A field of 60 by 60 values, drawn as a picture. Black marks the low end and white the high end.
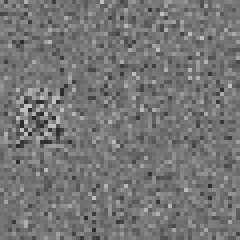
Grain: fine. Odd patch: rougher, in the middle left. Seam: none. Odd rows or columns: none. Roughest part: middle left.
